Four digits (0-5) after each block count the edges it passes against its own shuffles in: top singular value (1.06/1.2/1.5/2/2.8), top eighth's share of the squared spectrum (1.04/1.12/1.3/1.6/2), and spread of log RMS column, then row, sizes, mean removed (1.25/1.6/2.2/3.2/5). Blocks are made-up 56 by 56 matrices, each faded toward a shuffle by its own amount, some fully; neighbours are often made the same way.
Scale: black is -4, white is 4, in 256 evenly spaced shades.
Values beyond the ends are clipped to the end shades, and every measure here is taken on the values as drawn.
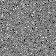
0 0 0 0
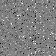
3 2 0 0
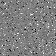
0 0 0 0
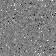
1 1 0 0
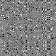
4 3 2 1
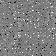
2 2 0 0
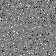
0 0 0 0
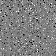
3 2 1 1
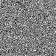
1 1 0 0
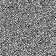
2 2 0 0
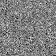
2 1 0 0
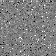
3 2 0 1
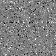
3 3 0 1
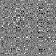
4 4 2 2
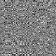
4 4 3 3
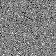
1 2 0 0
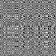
4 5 3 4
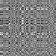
4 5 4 3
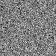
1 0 0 0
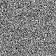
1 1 0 0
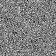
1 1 0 0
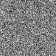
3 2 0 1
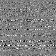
2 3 0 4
